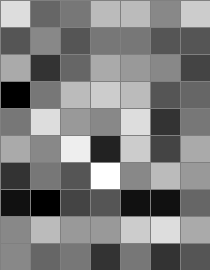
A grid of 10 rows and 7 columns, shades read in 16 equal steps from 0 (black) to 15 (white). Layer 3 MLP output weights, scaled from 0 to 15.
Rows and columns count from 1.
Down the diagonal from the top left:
13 8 6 12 13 4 9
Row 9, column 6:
13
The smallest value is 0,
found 2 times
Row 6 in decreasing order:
14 12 10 10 8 4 2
